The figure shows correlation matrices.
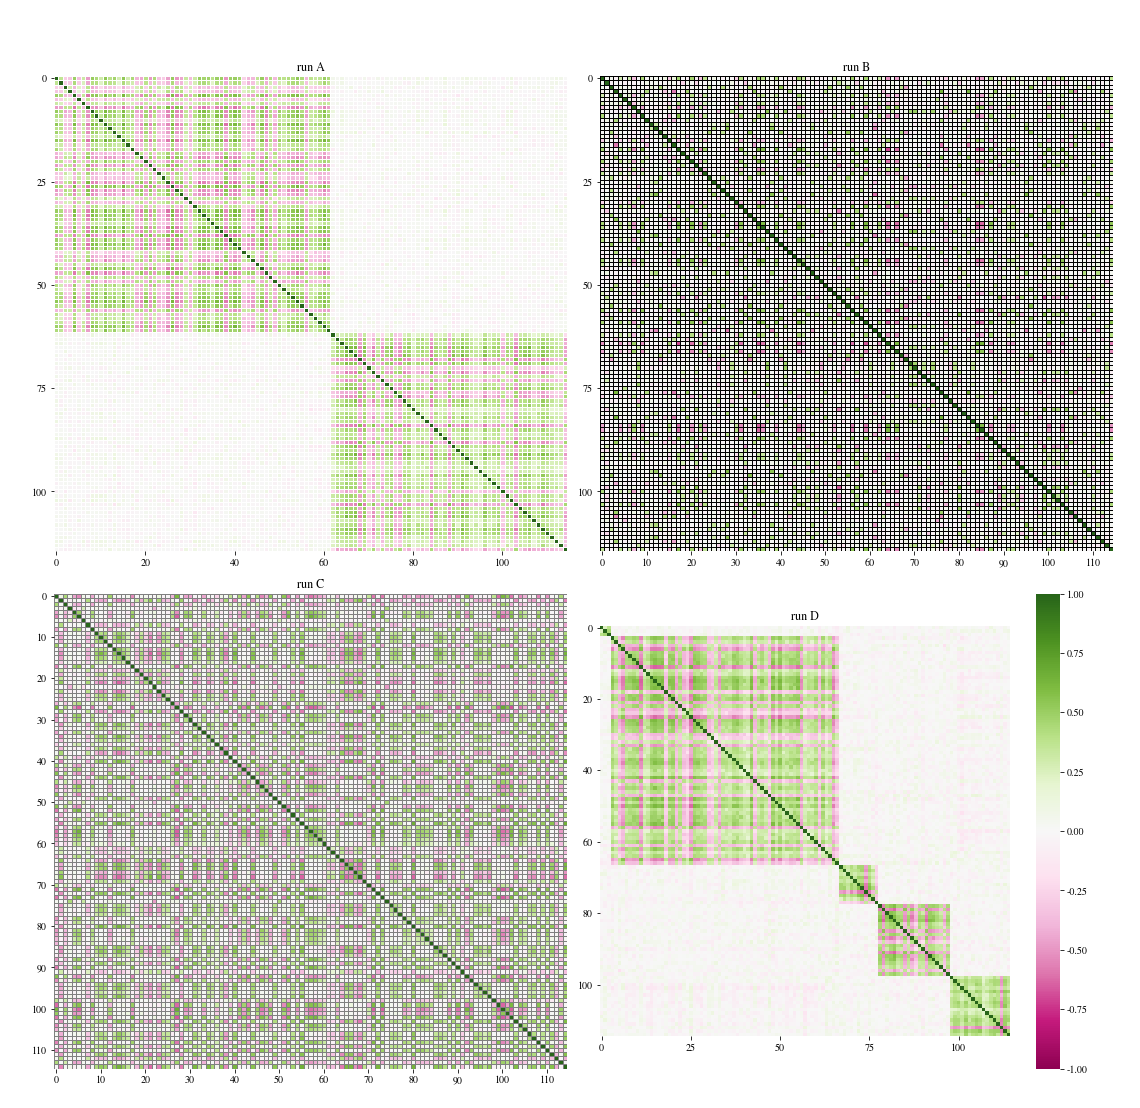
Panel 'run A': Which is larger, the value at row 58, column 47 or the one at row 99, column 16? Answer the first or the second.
the second
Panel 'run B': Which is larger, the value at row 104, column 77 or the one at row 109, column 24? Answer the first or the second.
the second
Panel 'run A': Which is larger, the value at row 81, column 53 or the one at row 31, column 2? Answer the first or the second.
the first
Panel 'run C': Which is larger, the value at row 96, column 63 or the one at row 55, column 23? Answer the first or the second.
the first
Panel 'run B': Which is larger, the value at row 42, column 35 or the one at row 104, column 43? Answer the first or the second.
the second
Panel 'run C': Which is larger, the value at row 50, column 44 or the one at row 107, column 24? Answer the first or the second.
the second
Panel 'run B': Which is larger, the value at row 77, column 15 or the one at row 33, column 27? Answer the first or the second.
the second
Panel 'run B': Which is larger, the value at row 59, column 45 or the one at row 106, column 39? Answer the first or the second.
the first
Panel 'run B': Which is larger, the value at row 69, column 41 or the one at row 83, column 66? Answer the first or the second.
the first
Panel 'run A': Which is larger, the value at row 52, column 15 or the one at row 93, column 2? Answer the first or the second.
the first
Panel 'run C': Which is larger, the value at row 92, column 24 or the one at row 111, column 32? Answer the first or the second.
the second
